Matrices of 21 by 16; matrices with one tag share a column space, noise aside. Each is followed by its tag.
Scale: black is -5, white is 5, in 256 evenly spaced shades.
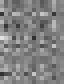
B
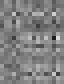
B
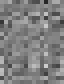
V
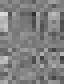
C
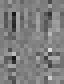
C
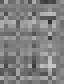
V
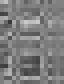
V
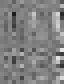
C
